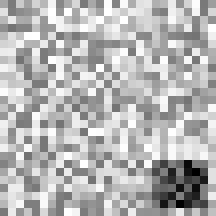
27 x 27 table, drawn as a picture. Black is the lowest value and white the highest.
The ninth with the lowest average is the bottom right. No regular stripes run through it. The halves do not mirror each other. On average the colour sits 70% of the way up the scale. An odd patch, lower than its surroundings, sits in the bottom right.
